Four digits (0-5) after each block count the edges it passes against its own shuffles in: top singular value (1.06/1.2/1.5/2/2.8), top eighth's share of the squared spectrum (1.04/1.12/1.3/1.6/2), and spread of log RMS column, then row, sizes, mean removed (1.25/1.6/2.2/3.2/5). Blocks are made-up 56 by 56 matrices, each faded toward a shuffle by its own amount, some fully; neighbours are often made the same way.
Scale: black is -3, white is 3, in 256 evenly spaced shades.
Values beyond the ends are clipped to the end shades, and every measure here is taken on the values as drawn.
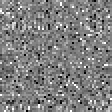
3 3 1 1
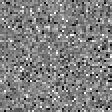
3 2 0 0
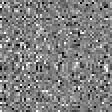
4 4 2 2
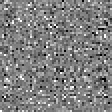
3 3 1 2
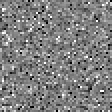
2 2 0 0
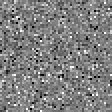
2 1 1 0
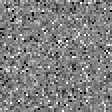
2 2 0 1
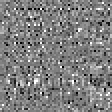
4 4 3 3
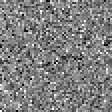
0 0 0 0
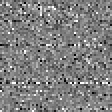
2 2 0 2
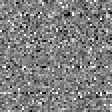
1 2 0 2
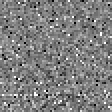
1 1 0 1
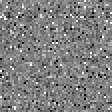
1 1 0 0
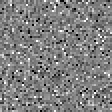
0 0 0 0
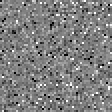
0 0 0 0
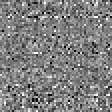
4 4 1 3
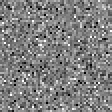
2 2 0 1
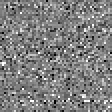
3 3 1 2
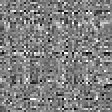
4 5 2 3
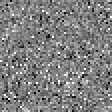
2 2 0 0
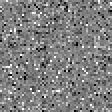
0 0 0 0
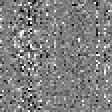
2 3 3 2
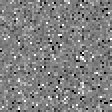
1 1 1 0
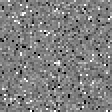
0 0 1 0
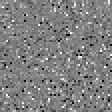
0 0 0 0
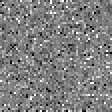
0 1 1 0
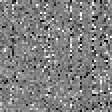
2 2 2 1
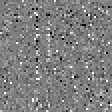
2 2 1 0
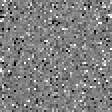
0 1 1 0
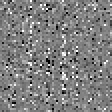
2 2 2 1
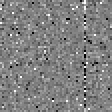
3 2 1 0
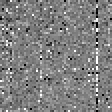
3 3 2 1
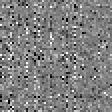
2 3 3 2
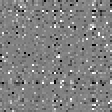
4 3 2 2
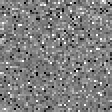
2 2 0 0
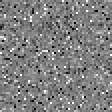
1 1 0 0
